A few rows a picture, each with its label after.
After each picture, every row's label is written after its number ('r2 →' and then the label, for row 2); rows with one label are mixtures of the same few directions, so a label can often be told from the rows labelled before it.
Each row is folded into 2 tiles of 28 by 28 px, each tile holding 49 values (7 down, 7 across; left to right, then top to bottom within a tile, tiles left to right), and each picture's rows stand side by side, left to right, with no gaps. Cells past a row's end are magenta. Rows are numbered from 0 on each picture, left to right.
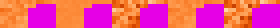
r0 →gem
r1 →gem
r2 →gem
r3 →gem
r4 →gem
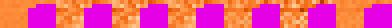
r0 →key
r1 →gem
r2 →gem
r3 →gem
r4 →key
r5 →key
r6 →key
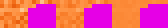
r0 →key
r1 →key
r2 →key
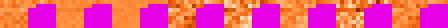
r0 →key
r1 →key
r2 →gem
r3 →gem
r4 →gem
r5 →gem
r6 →key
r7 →gem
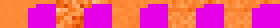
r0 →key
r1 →gem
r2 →gem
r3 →key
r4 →key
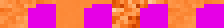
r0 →gem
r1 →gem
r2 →gem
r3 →gem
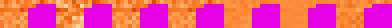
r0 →key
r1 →gem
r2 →key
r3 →key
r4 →gem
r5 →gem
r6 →key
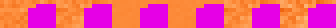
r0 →key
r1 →gem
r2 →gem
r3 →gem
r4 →gem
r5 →gem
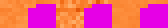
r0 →gem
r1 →key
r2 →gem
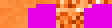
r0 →gem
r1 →key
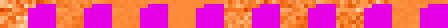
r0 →gem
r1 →gem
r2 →gem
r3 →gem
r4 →key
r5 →gem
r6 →key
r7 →gem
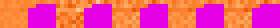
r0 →key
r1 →key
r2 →key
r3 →key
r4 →key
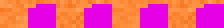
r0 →gem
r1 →key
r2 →gem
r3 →key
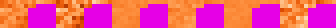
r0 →gem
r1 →gem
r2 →gem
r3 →gem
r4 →gem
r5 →gem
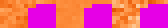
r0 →gem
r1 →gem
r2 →gem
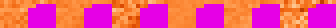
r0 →key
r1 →gem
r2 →gem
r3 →gem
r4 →gem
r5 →key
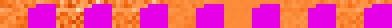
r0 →gem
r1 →key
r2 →key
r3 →gem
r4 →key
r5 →key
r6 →key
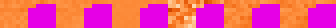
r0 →key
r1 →gem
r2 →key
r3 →gem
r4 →gem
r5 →gem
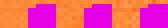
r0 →key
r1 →gem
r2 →key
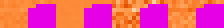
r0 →key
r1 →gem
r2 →key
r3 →key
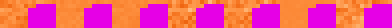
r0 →gem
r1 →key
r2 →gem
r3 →key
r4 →key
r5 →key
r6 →gem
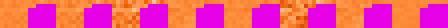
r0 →key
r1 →key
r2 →key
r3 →gem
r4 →key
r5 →gem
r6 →gem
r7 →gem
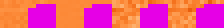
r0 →key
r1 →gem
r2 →gem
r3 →key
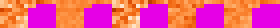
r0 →gem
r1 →key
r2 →gem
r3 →gem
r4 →gem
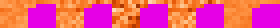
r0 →gem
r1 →key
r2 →gem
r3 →key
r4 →gem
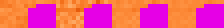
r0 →gem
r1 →key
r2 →key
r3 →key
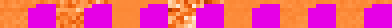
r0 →key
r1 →key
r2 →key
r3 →gem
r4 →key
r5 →gem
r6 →key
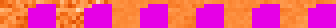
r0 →gem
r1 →key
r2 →gem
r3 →gem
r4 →key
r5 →gem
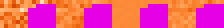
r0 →key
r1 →gem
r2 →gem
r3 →key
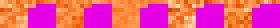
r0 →gem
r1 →gem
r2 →gem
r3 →gem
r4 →key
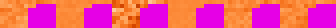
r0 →gem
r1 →key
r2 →gem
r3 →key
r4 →key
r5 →gem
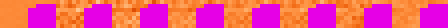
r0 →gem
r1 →key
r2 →key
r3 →key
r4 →key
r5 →key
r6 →gem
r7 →gem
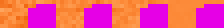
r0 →gem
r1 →key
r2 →gem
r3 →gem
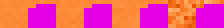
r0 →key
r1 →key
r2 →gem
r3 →gem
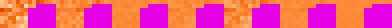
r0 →gem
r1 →key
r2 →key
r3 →gem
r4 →gem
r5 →key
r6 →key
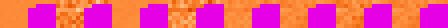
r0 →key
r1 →key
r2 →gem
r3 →key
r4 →key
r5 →gem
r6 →gem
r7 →gem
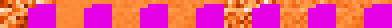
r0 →gem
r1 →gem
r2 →key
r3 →gem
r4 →key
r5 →key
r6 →gem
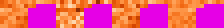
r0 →gem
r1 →key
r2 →gem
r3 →key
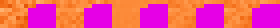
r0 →gem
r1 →key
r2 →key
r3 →gem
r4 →gem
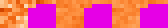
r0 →gem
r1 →gem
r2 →gem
